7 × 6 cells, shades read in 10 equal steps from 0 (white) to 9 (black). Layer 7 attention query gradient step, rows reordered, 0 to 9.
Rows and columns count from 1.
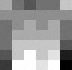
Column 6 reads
2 4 5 5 6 8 9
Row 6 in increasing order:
0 1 2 2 6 8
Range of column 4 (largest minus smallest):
4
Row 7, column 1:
7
